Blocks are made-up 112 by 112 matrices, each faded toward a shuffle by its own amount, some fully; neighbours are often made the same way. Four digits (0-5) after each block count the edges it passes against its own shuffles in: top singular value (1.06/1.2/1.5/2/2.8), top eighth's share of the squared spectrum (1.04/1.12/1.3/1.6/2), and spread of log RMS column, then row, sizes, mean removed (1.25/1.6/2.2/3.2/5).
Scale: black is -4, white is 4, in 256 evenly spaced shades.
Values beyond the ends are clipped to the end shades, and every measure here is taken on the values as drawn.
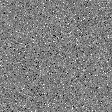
0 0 0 0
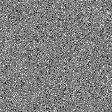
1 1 2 0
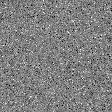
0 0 0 0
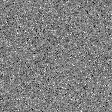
0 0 0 0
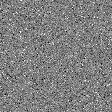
0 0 0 0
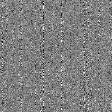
2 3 4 0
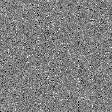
1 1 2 0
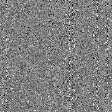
2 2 3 0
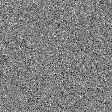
0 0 1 0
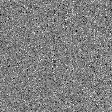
0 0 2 0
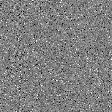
3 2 1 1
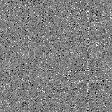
4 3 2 1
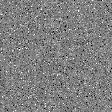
3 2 1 0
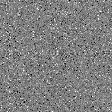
3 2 1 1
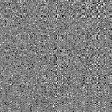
5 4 3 3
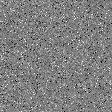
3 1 0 0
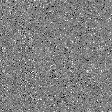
4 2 1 1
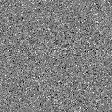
3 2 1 1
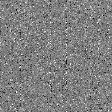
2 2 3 0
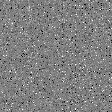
3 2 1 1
